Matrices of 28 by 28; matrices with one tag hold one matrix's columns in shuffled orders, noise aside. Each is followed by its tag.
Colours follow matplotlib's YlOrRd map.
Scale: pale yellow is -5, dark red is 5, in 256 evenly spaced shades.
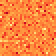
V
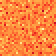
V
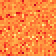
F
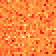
F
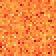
F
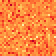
F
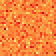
V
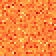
V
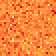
V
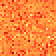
F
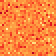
V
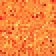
F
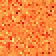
V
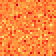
F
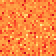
F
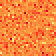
V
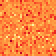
F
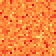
F
